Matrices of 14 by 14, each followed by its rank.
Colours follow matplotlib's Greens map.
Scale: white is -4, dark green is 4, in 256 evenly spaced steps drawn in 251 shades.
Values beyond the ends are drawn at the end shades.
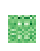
two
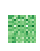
two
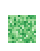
full rank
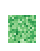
full rank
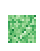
full rank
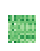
two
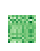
two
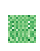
two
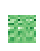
two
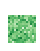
full rank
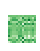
two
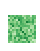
full rank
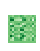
two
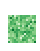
full rank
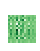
two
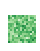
full rank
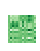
two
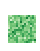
full rank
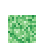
full rank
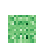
two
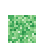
full rank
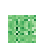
two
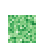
full rank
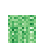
two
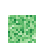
full rank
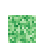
full rank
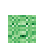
two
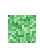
full rank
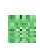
two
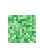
full rank
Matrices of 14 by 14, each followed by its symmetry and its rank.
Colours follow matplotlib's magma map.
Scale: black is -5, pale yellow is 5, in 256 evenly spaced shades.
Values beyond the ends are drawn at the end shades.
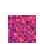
antisymmetric, full rank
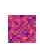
symmetric, full rank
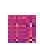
neither, rank two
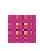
symmetric, rank one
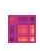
symmetric, rank one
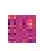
neither, rank two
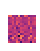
neither, rank three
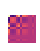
symmetric, rank one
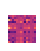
neither, rank two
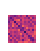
symmetric, full rank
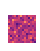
symmetric, full rank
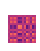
symmetric, rank one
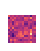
neither, rank three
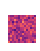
antisymmetric, full rank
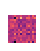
neither, rank three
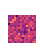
symmetric, full rank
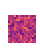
antisymmetric, full rank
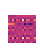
neither, rank two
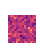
antisymmetric, full rank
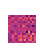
neither, rank three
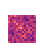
symmetric, full rank
